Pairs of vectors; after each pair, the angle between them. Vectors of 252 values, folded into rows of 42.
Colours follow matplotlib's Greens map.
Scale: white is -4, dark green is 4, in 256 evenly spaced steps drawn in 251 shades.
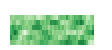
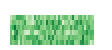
partly aligned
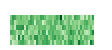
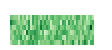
orthogonal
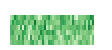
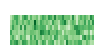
partly aligned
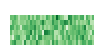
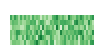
partly aligned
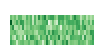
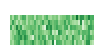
partly opposed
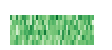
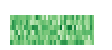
orthogonal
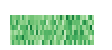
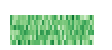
partly aligned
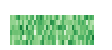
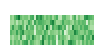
nearly parallel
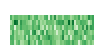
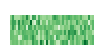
orthogonal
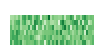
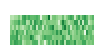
nearly parallel
